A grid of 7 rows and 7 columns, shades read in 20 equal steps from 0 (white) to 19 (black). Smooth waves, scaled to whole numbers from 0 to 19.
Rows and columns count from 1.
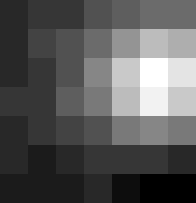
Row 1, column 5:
12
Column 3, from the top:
15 13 13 12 14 16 17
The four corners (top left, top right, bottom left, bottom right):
16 11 17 19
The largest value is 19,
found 2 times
